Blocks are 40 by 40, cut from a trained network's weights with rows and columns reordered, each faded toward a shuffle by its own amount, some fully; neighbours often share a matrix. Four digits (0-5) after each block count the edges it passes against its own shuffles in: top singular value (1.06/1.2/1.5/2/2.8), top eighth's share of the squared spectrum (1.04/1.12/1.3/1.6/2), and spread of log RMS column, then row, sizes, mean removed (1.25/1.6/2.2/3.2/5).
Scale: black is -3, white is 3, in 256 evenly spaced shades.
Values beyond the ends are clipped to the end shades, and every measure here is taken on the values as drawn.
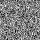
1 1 0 0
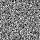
0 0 0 0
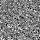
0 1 0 0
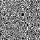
3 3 2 0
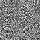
3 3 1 0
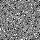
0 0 0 0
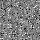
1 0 0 0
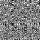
3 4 1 2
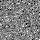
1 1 0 0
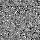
1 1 0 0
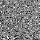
2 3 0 2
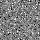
0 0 0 0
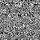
2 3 0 2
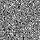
0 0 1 0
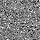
0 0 0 0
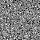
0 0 0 0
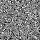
0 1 0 0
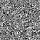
2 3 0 1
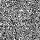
1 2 0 0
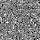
1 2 0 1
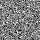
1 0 0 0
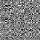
3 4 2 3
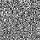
2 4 1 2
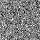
1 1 0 0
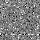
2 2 0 1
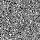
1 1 1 0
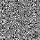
1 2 2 0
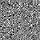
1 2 2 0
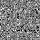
2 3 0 2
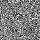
2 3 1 2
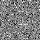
1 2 0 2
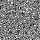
0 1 0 0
